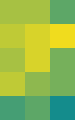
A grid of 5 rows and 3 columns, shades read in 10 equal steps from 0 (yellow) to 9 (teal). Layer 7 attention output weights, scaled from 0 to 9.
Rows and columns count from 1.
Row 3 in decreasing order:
5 3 1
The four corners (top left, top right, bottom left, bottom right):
3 6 7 9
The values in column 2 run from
1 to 6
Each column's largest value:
7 6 9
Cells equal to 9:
1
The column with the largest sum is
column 3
